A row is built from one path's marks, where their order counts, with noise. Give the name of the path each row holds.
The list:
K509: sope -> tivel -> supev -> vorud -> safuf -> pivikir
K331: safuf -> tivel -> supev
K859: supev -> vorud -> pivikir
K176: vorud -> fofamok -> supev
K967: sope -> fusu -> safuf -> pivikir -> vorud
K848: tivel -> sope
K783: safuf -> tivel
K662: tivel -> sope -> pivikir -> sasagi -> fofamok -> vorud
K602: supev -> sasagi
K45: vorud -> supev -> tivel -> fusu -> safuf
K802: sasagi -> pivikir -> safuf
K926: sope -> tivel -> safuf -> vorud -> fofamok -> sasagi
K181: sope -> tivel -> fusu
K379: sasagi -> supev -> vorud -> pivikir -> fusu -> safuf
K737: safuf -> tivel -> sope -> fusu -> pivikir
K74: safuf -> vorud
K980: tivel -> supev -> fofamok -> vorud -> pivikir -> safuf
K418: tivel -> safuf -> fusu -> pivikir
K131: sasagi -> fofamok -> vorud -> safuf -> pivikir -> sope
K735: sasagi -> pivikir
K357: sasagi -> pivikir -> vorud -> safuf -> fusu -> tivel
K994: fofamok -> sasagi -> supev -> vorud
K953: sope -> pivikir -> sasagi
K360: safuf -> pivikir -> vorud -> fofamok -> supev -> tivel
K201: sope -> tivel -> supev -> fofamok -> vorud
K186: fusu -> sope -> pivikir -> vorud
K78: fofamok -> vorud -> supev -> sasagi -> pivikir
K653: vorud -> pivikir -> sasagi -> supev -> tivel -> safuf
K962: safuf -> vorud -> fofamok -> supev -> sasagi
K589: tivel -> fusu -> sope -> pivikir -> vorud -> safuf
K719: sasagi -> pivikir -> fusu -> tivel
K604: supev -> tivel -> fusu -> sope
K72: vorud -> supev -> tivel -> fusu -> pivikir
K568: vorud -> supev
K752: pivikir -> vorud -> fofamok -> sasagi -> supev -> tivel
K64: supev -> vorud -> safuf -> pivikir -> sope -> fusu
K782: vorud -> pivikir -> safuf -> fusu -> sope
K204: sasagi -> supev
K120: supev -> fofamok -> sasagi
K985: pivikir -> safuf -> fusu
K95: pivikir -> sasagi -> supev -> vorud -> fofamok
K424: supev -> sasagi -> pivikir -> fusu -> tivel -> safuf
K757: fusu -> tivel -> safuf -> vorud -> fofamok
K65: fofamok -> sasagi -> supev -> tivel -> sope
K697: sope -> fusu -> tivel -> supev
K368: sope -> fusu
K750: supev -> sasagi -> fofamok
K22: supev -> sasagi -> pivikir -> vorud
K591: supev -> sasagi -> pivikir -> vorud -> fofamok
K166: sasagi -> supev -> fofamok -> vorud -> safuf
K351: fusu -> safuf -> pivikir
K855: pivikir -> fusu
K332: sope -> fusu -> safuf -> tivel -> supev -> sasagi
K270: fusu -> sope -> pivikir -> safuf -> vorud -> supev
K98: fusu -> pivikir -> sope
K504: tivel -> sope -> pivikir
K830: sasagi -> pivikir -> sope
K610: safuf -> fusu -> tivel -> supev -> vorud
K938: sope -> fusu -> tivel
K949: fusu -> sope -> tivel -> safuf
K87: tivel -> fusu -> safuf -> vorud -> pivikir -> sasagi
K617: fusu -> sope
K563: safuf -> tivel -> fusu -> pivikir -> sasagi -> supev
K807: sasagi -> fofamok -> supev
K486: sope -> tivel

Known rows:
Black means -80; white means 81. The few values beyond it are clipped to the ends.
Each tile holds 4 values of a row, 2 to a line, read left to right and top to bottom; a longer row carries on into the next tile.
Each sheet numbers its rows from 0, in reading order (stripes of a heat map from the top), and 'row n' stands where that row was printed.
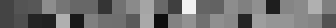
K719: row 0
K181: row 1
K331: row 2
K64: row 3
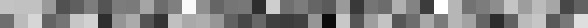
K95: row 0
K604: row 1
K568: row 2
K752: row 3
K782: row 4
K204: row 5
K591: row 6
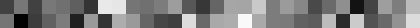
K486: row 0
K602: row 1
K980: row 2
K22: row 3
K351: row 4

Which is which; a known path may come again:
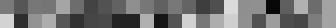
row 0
K604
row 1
K719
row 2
K45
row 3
K737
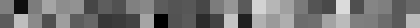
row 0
K855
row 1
K938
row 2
K357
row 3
K201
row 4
K186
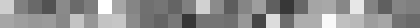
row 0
K74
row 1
K176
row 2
K87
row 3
K980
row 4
K270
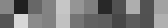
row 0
K985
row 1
K504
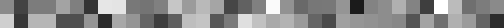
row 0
K617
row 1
K602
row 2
K591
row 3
K568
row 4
K64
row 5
K204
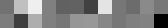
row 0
K926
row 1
K697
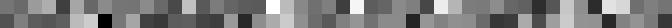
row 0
K78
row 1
K65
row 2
K360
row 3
K807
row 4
K331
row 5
K563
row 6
K424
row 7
K332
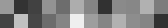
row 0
K509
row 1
K368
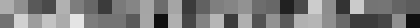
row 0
K166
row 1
K181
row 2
K131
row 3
K949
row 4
K752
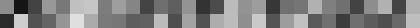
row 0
K351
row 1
K22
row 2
K653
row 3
K782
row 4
K735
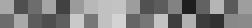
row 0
K859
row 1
K95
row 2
K72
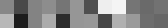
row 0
K830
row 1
K962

